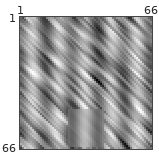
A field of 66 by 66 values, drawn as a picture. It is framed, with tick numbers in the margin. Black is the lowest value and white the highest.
Odd patch: calmer, in the bottom middle. Calmest part: bottom middle. Slope: none. Histogram: bell-shaped. Stripes: upright, repeating 5 times.
